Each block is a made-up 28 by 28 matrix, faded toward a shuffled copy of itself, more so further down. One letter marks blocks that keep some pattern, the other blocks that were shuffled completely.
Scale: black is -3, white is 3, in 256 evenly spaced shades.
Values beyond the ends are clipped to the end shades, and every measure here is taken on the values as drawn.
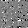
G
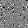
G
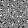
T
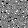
T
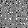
G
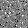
T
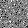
T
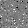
T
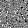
T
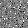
T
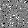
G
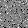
T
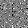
G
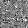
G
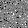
T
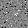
T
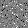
T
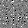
G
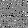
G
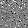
T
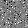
T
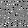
G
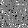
G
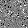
T
